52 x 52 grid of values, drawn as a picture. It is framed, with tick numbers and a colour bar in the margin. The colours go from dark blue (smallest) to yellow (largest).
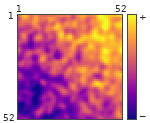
No row or column stands out. There is an overall slope up to the top right. The texture is blotchy. The halves do not mirror each other. No regular stripes run through it. The ninth with the lowest average is the bottom left.
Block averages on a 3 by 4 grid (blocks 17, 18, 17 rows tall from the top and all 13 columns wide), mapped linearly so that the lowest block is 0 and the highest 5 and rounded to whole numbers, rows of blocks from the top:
3345
1234
0123
